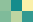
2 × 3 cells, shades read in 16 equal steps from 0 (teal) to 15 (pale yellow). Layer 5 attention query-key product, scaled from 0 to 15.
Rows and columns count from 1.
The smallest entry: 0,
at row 1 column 2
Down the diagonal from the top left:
8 11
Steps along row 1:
down up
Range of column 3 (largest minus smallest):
13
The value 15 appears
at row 1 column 3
